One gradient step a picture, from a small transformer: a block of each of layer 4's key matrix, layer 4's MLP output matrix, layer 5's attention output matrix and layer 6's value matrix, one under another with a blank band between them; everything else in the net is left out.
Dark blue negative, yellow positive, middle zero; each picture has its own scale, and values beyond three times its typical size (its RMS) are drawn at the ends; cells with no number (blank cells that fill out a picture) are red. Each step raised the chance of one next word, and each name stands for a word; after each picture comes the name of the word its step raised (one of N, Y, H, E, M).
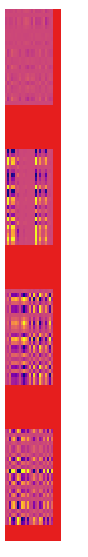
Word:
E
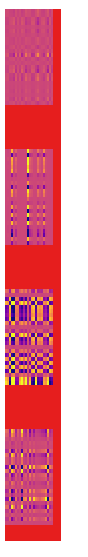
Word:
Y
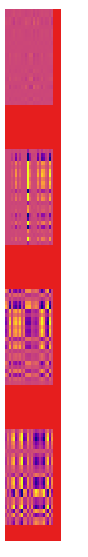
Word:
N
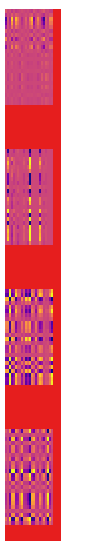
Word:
E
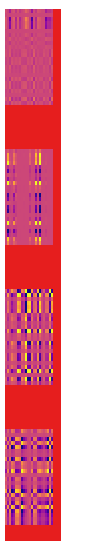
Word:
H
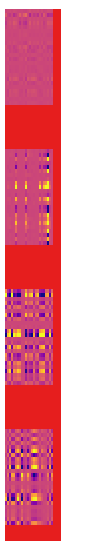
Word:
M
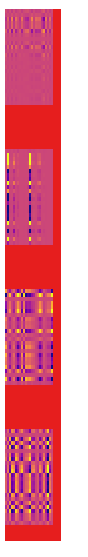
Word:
H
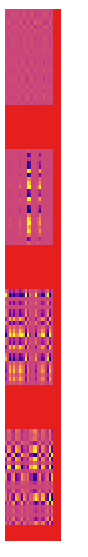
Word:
M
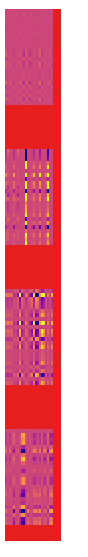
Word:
N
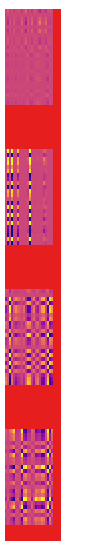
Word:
Y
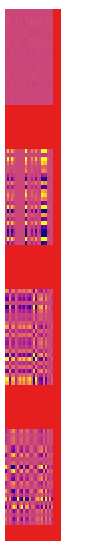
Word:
Y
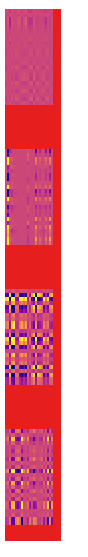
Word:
E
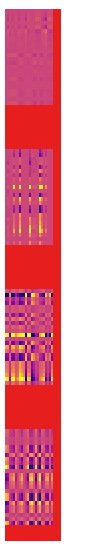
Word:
M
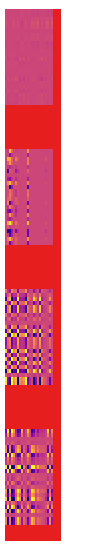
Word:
Y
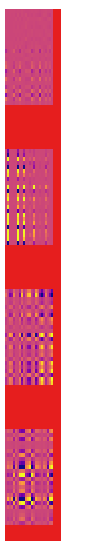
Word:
M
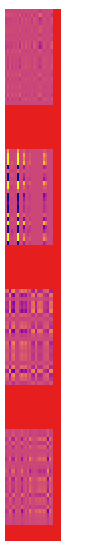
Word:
H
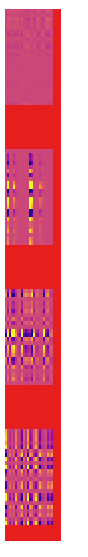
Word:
M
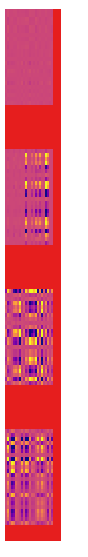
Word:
H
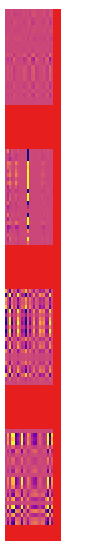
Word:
N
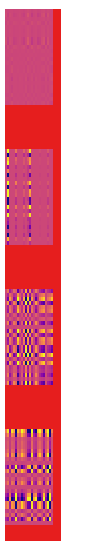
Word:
Y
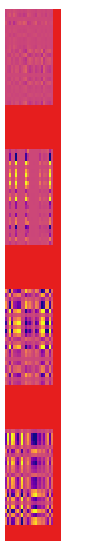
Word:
N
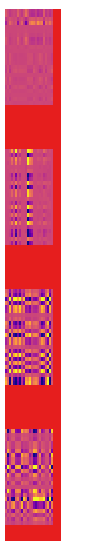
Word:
Y
